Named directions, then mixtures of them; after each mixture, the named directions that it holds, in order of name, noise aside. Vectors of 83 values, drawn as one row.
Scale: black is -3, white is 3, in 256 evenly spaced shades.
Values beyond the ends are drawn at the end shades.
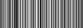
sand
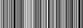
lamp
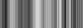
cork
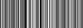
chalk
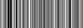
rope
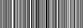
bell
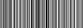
bell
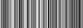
chalk, cork, lamp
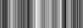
cork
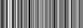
rope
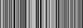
bell, chalk, lamp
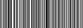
bell, rope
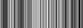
cork, lamp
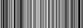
cork, lamp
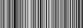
lamp, sand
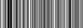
rope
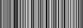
bell, sand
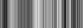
cork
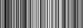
chalk, cork, rope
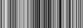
chalk, cork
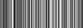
bell, cork, lamp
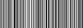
bell, lamp, sand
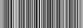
rope, sand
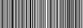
bell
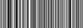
chalk, rope, sand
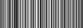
sand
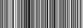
lamp, rope, sand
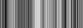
cork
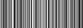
bell, cork, lamp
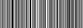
bell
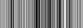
cork, sand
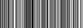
lamp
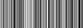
lamp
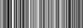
cork, lamp, rope
